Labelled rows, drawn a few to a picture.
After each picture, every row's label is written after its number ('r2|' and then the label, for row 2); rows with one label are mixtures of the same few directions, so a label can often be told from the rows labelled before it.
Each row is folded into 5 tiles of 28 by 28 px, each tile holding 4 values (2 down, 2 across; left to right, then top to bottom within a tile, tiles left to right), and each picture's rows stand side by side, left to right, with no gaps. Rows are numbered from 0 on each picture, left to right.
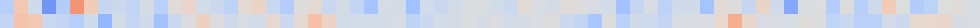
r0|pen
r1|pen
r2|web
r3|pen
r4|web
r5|web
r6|pen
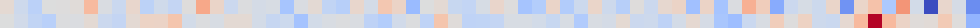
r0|web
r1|web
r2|pen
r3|pen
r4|pen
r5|pen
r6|web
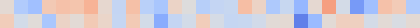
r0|web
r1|pen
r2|pen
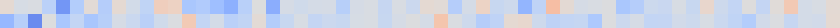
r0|web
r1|web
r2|web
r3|pen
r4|web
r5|web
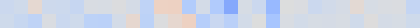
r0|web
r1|web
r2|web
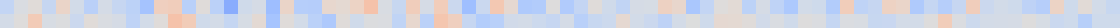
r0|web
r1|web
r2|web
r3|pen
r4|pen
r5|web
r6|pen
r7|pen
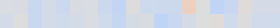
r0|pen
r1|pen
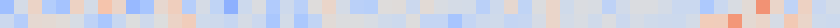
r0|pen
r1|web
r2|pen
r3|web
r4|pen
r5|web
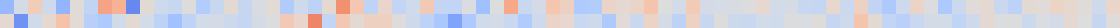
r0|pen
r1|web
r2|web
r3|web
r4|web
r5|pen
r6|pen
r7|web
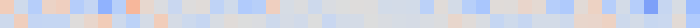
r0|pen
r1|pen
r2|web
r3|pen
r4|web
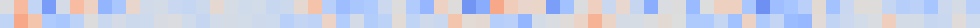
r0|pen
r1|pen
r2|web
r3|pen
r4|web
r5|web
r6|web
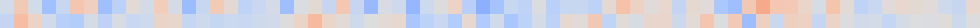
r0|pen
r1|pen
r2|web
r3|web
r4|web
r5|web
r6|web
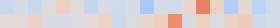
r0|web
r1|web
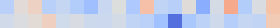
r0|web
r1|web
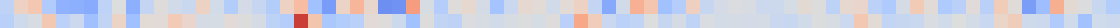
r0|web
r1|web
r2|pen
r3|pen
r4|pen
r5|pen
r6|pen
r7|pen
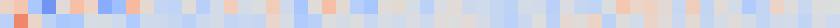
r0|pen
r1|web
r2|pen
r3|web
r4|web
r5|pen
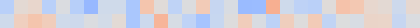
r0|web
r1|pen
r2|web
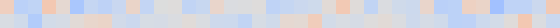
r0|pen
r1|pen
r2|web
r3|pen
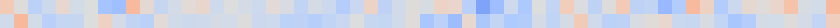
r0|pen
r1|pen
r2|web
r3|web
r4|pen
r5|web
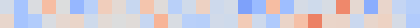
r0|pen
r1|pen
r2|web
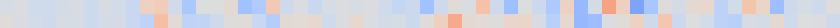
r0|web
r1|pen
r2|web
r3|web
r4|pen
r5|pen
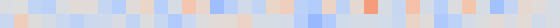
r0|pen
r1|pen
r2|web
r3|pen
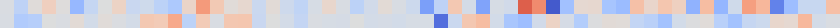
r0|pen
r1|web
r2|pen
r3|pen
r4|pen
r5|pen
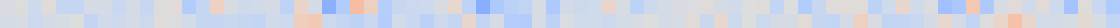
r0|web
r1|pen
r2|pen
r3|web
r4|pen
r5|pen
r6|pen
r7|web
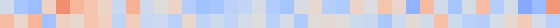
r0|web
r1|web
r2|pen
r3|pen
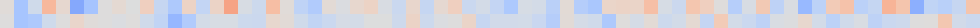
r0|pen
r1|web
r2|web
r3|web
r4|web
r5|pen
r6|pen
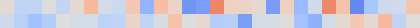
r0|web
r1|pen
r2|pen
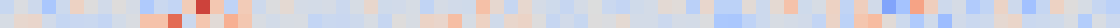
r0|pen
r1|web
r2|web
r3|web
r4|pen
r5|web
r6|pen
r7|pen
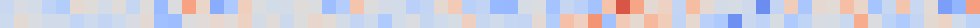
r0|pen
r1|pen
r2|pen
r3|web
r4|web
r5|web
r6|pen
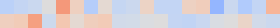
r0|web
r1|pen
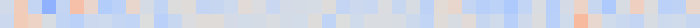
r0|pen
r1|pen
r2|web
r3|web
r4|pen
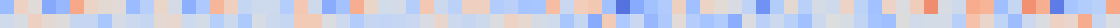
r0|pen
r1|pen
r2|pen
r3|pen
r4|web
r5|web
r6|web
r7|pen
